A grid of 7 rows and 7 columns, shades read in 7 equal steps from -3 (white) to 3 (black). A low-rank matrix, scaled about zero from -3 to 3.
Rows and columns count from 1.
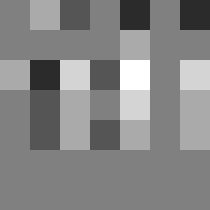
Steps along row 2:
same same same down up same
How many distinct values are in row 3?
6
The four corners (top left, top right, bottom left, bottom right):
0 2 0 0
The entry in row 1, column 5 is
2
